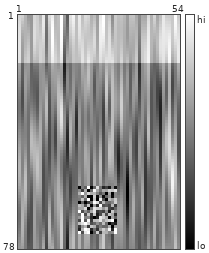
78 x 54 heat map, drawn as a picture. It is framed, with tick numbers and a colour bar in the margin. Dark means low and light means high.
Odd patch: rougher, in the bottom middle. Roughest part: bottom middle. Grain: streaks running down. Seam: horizontal, 20% of the way down, the top part higher.
